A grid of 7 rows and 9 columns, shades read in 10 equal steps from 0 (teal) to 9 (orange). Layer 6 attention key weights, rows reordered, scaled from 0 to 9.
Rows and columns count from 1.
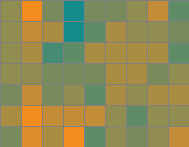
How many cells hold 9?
3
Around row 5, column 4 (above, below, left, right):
4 7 4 3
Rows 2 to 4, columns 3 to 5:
6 0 3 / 2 3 6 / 4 4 4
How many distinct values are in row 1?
6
